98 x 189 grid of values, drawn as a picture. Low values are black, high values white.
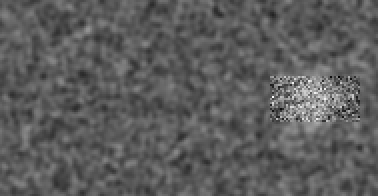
Histogram: skewed, a long tail of high values. Grain: blotchy. Odd patch: rougher, in the middle right. Bumps: one, in the middle right.
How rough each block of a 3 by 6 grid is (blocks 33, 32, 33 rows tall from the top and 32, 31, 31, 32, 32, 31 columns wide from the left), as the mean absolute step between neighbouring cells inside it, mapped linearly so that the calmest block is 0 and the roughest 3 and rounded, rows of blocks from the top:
0 0 0 0 0 0 | 0 0 0 0 3 3 | 0 0 0 0 0 0
